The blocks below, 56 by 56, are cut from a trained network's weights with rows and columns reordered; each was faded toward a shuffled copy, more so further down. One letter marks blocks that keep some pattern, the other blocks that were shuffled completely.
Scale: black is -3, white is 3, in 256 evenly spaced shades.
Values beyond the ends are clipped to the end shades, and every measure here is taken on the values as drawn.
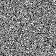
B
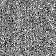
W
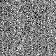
W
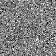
W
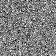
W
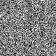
W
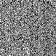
W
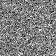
B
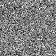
W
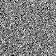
W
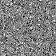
W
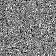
B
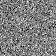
B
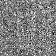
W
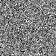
B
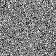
B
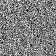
B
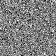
B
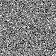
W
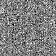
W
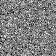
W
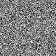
W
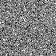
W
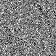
B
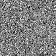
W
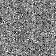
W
